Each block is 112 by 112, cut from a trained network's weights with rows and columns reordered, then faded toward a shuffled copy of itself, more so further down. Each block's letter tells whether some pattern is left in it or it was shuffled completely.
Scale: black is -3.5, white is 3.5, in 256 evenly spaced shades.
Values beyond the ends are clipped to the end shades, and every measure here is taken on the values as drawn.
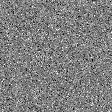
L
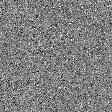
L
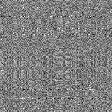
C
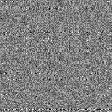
C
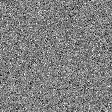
L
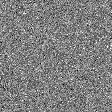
L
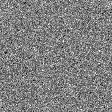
L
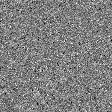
L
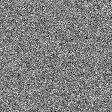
L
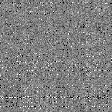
C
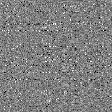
C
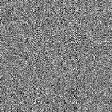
C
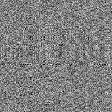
C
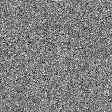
L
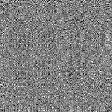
C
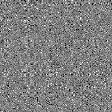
C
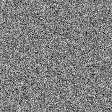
L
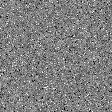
L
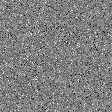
L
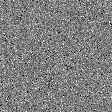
L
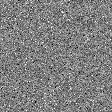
L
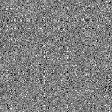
C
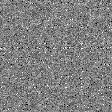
C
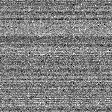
C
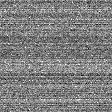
C
